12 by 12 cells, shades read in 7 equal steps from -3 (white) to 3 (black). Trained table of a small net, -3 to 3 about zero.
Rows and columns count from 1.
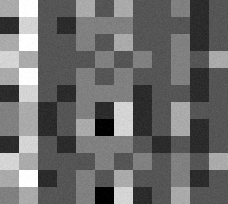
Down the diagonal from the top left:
-1 -2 1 1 0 0 -2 2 2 0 2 1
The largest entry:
3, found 2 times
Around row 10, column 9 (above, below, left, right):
2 1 0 0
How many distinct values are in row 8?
6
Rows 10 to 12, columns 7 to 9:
1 0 1 | -1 1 1 | -2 2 1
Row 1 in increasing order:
-3 -1 -1 -1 0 1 1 1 1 1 1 2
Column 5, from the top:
-1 0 0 1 0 0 0 -1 0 1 0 0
